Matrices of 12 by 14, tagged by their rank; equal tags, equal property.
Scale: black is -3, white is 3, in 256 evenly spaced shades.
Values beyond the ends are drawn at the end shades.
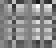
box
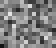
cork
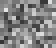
cork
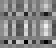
box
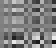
box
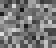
cork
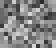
cork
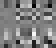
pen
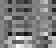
pen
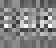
pen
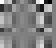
box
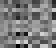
pen
